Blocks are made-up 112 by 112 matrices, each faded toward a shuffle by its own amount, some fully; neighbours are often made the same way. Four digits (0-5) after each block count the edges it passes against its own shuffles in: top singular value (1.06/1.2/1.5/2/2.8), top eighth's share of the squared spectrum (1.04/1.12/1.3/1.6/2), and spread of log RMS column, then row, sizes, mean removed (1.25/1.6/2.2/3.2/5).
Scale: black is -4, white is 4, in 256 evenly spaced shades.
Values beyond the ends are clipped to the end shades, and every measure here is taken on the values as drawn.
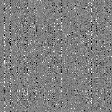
4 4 3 2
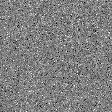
1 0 1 0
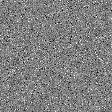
2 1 1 0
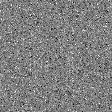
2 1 1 0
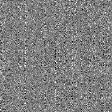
3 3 3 1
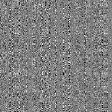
4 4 4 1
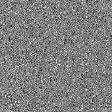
2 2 2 0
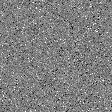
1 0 0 0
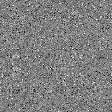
3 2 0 1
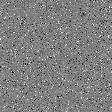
2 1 0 0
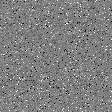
2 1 0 0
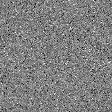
0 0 1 0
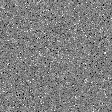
0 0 0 0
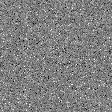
0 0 0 0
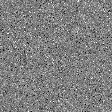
0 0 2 0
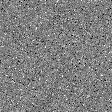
0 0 0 0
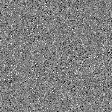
0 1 2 0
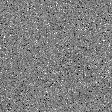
0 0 0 0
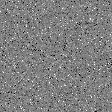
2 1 1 0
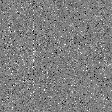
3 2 1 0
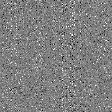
3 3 3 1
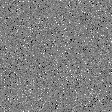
1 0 1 0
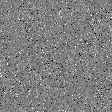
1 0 0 0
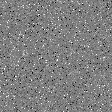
0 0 0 0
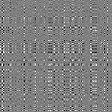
5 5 4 4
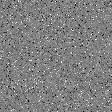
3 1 0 0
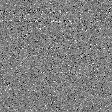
1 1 0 2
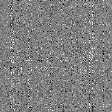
2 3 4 3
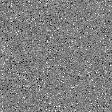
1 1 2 1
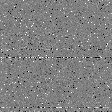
3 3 0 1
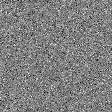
3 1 0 0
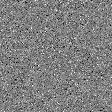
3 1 0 0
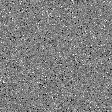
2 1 0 0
